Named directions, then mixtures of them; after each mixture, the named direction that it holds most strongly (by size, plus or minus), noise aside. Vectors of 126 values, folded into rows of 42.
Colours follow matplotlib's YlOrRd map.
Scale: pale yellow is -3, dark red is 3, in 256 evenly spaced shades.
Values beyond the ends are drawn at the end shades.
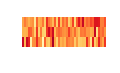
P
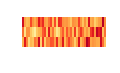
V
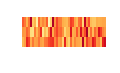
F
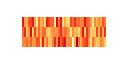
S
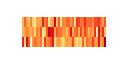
P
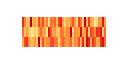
V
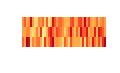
F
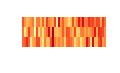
P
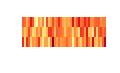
P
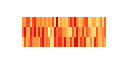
P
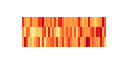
V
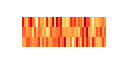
S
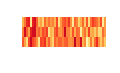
V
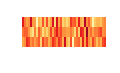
F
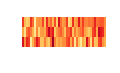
P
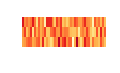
S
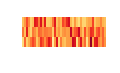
S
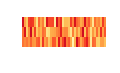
S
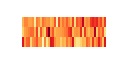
P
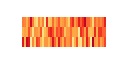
P
